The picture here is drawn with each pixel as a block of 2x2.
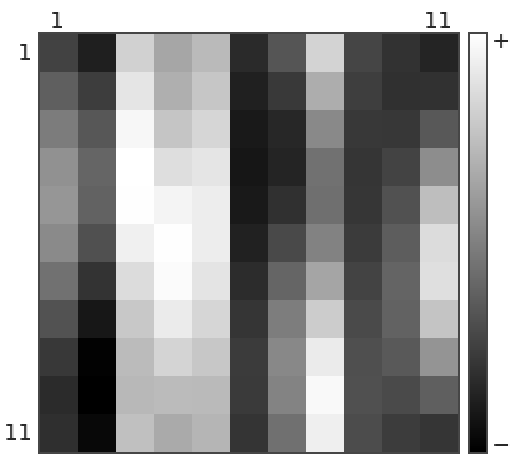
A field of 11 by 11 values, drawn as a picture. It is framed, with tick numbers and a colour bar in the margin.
Grain: streaks running down. Calmest part: top right. Ninth with the highest average: middle left.
